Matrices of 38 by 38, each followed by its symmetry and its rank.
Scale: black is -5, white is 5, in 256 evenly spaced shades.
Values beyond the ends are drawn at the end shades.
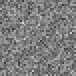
symmetric, full rank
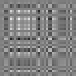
symmetric, rank one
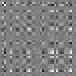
symmetric, rank two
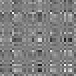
symmetric, rank two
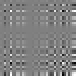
symmetric, rank one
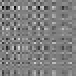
neither, rank two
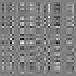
neither, rank two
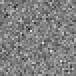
symmetric, full rank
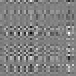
neither, rank two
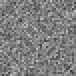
symmetric, full rank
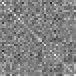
symmetric, rank five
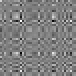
symmetric, rank two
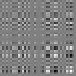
symmetric, rank one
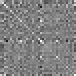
symmetric, rank five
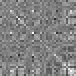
symmetric, rank five
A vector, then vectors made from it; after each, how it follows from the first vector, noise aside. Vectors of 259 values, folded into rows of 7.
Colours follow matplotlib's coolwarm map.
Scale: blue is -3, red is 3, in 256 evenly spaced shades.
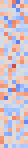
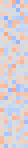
shrunk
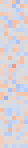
shrunk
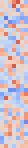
sign-scrambled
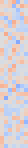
shrunk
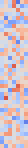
sign-scrambled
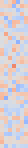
shrunk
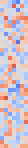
sign-scrambled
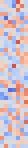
sign-scrambled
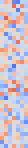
sign-scrambled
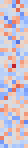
sign-scrambled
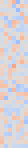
shrunk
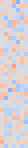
shrunk
